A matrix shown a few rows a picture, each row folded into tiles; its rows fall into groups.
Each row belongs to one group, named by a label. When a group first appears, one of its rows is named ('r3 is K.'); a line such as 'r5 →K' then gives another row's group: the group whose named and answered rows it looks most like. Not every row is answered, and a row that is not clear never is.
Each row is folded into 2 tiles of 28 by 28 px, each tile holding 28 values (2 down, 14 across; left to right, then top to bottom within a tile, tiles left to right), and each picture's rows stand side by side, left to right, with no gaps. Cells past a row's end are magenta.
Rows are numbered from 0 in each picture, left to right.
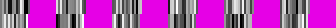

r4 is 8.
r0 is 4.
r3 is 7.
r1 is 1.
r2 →7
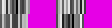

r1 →7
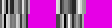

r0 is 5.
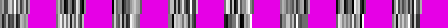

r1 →4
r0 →8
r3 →5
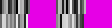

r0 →4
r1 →5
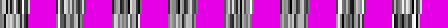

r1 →7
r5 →4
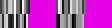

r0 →8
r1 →1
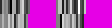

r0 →4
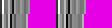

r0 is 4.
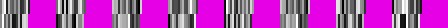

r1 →1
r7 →8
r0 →7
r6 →1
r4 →5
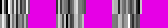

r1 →4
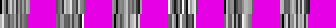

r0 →7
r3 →1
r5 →8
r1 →8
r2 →8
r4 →4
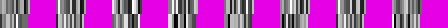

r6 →4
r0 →5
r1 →4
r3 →7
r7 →8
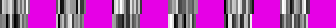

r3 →7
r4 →8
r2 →7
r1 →8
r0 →7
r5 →1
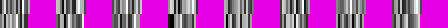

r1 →1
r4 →8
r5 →5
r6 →8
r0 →5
